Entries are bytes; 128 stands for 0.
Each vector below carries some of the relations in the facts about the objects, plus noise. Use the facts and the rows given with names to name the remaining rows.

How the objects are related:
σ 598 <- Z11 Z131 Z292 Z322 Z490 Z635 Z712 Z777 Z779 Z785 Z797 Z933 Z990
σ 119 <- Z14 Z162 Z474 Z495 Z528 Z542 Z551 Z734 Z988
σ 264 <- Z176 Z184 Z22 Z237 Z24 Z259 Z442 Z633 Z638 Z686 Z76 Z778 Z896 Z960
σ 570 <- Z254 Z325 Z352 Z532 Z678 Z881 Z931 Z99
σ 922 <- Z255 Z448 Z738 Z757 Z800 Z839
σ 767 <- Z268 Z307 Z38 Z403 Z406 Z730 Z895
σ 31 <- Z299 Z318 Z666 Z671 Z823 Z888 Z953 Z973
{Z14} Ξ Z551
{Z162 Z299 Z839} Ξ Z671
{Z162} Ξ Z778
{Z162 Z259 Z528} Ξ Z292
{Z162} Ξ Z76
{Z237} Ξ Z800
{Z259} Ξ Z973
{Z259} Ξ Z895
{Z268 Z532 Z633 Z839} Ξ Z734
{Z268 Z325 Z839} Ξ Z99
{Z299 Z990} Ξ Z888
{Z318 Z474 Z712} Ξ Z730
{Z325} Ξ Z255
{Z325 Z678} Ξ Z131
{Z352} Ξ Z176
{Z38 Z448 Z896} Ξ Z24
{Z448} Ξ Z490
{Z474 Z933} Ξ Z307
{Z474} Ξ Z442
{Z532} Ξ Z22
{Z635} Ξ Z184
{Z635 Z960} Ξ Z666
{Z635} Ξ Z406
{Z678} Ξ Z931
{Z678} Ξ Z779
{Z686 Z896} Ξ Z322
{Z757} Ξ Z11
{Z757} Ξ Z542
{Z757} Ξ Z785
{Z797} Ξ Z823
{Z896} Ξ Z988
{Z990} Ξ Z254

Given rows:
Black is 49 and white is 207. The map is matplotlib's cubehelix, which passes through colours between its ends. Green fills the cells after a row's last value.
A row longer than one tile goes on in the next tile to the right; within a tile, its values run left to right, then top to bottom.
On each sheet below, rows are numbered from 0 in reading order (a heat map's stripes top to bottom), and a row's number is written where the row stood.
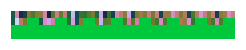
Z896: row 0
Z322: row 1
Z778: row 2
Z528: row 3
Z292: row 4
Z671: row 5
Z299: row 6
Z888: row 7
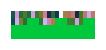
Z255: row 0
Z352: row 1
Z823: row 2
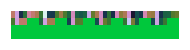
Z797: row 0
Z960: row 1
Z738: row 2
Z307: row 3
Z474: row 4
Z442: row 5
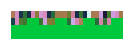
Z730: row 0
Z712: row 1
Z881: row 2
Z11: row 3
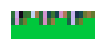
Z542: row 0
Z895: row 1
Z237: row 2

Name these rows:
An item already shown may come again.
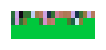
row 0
Z542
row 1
Z777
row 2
Z666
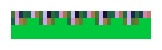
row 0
Z403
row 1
Z495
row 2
Z551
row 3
Z14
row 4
Z528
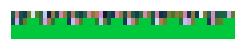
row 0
Z757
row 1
Z734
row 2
Z448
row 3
Z474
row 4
Z448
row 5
Z896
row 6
Z931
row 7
Z800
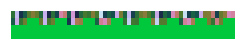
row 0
Z638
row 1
Z528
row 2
Z24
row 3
Z406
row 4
Z633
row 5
Z162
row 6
Z406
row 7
Z973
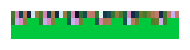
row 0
Z99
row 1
Z99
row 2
Z988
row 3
Z184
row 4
Z686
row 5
Z953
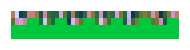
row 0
Z635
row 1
Z839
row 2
Z448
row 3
Z268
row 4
Z638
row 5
Z318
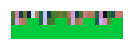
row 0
Z254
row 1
Z22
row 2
Z990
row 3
Z988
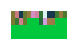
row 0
Z973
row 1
Z960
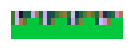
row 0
Z14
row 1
Z259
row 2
Z176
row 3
Z38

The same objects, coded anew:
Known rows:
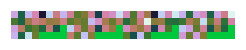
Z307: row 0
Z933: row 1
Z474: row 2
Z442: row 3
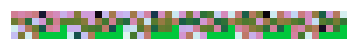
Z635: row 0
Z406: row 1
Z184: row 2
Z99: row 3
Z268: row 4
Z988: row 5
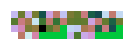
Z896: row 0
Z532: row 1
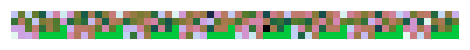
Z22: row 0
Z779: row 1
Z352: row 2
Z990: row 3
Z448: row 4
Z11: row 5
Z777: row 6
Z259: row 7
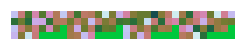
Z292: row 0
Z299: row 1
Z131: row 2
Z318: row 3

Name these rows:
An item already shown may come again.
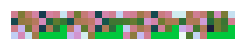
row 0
Z738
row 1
Z738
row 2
Z777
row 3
Z24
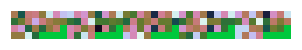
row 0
Z318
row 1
Z988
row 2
Z757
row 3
Z474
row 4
Z960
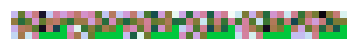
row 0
Z38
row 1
Z666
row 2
Z542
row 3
Z442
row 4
Z686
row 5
Z255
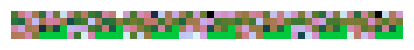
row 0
Z823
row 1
Z931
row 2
Z403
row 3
Z839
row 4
Z953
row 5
Z254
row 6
Z268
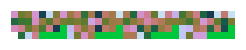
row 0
Z895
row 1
Z797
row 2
Z318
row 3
Z532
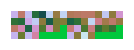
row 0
Z734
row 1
Z973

